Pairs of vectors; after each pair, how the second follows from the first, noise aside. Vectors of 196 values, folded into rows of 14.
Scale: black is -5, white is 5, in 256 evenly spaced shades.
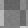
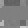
partly zeroed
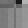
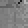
partly zeroed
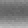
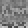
sign-scrambled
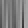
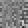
sign-scrambled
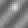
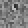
sign-scrambled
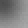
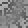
sign-scrambled
